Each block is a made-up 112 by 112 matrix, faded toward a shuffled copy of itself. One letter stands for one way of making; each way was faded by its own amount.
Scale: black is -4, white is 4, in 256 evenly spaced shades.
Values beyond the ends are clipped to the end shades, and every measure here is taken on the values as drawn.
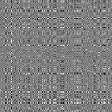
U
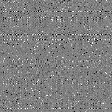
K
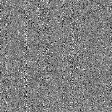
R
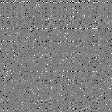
K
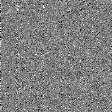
R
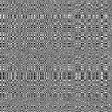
U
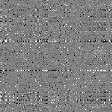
K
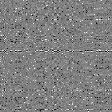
K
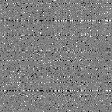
K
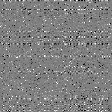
K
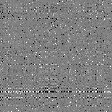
K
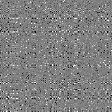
K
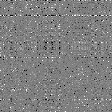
K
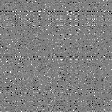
K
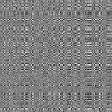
U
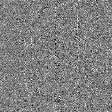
R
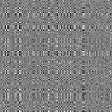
U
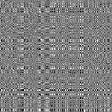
U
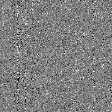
R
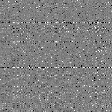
K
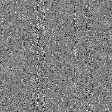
R
